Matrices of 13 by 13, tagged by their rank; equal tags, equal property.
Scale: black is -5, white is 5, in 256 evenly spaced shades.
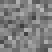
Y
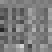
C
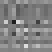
C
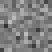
Y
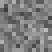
Y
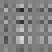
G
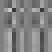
G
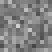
Y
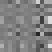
C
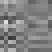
C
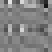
C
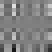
G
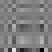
G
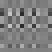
G
